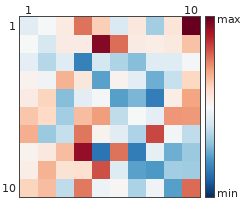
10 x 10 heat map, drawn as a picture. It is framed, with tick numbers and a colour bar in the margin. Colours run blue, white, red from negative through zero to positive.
Roughest part: bottom middle. Calmest part: top left. Slope: none. Average level on the scale: 50%. Mirror symmetry: none.
